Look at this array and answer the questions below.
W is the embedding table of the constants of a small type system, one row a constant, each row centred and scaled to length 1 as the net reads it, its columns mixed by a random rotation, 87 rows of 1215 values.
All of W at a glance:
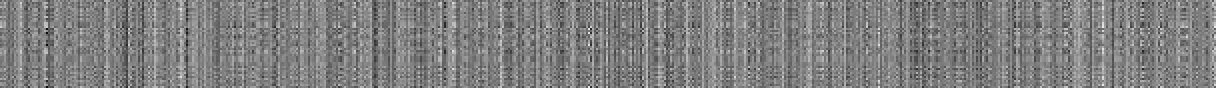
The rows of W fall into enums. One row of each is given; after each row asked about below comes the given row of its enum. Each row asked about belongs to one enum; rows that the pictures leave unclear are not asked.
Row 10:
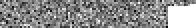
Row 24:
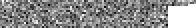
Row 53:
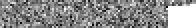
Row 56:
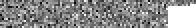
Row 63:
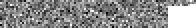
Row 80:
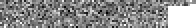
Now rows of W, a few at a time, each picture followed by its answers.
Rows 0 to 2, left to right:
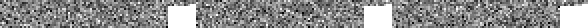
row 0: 10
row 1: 63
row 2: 53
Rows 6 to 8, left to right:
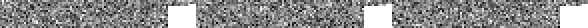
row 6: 24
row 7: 53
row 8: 10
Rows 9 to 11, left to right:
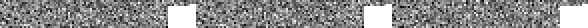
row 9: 10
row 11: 56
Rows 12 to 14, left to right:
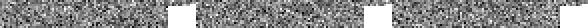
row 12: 53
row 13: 63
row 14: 10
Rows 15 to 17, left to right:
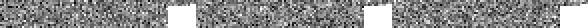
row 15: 56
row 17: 24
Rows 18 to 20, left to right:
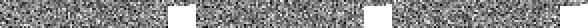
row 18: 10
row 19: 56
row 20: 24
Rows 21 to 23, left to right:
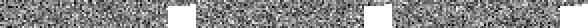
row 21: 56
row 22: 24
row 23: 53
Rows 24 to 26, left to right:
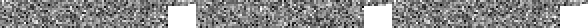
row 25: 53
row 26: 24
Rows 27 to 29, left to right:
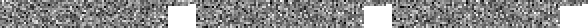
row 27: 24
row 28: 56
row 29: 56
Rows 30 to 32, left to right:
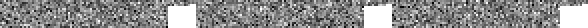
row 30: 10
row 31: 53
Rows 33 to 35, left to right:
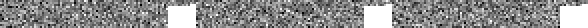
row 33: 56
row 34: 63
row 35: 10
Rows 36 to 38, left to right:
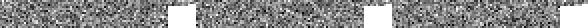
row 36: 24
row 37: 63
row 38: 53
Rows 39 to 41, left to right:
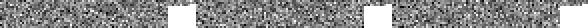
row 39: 63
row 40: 10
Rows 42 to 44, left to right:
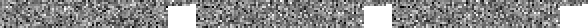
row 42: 53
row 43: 56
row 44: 56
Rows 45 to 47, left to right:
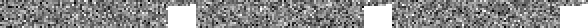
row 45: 56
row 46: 53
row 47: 63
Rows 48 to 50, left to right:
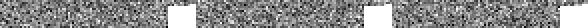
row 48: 10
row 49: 24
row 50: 53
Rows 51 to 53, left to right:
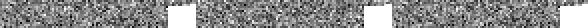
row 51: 53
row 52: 24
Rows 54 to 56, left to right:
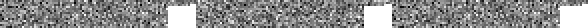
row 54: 56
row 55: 24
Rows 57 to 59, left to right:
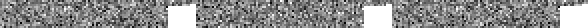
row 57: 53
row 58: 56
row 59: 53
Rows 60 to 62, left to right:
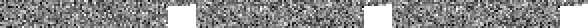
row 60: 56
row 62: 53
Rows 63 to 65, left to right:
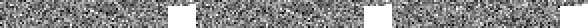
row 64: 63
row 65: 53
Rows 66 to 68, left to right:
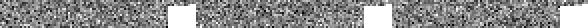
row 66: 10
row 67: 80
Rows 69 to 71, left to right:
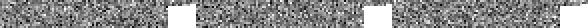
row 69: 53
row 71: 24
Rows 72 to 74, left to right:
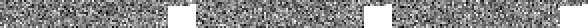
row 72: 80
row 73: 10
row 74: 56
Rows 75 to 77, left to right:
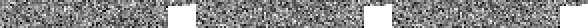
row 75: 53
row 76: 10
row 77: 10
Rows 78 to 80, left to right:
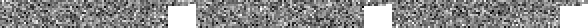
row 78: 24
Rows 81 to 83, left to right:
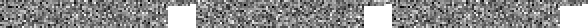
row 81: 56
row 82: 24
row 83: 56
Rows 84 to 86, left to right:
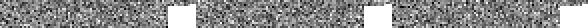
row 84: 10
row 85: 24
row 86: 56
